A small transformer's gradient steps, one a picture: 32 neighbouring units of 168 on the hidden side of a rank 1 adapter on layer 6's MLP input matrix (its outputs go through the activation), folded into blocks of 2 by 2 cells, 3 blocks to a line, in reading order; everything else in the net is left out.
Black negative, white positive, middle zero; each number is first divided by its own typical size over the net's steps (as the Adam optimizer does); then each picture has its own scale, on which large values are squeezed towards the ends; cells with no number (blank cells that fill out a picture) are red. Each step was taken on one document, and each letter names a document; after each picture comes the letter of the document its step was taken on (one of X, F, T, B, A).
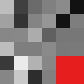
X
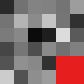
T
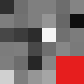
T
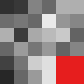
T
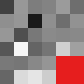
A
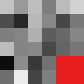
X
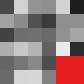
A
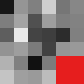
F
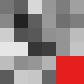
A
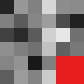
T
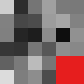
F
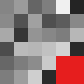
A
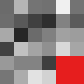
A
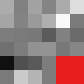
X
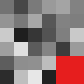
A
